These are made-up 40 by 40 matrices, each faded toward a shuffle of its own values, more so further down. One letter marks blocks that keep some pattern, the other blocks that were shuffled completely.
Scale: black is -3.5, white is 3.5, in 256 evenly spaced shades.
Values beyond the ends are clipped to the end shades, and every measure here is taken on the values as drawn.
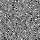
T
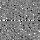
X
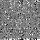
X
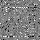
X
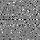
X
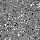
T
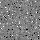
T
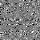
X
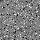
T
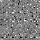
X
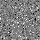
T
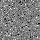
T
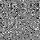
X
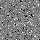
T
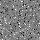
T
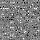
X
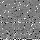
X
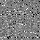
X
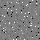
T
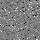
T
